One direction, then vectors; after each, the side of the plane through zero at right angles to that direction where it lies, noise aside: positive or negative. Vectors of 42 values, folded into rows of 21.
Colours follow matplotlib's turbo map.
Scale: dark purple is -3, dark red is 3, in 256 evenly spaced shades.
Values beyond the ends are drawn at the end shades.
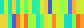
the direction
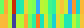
positive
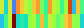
negative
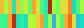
negative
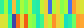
positive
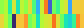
positive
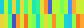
positive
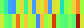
positive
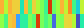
negative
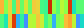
negative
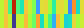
positive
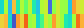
positive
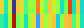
negative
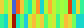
negative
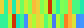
negative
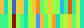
negative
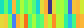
positive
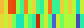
negative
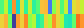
positive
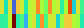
negative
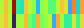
positive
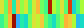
negative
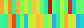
negative
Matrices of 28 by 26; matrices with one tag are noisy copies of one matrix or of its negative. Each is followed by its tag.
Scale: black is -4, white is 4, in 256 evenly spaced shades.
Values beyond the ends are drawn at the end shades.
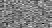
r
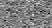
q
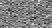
q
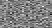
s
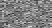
r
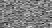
r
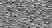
q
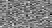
s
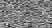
r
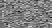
r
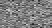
q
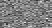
r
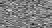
q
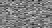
q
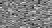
q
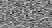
s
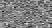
r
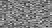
s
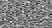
s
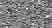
q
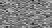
q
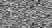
q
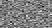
s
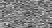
r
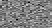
s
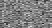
r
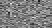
q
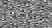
s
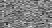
r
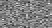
s
